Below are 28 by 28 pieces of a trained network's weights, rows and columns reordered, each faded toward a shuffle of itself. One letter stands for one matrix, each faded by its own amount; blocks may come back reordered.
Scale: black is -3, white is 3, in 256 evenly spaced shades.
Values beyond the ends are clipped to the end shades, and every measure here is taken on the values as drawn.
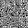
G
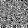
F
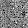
G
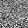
F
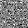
F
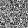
F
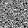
F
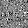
G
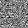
F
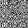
F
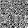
F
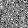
G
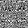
F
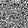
F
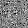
G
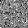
G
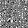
G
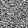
F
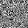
F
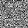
F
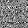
F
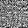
F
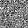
F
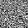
F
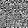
F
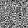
F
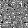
G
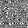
G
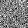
F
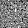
G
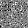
G
